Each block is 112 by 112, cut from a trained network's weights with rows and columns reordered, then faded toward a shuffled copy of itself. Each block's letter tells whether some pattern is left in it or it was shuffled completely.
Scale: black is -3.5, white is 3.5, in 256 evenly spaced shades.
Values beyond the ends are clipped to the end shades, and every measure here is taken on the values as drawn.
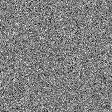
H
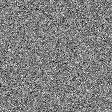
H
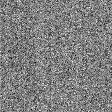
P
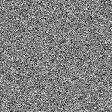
P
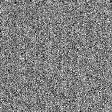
P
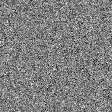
H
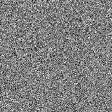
P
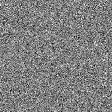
P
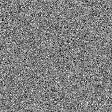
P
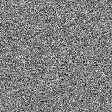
P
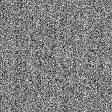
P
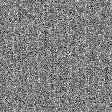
P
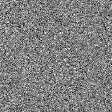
P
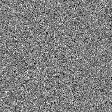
P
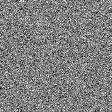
P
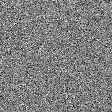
H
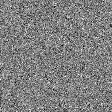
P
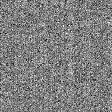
P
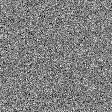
H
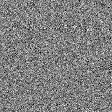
P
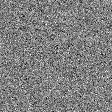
H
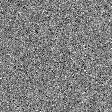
H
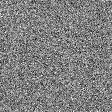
H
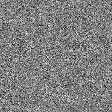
P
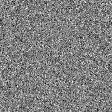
P
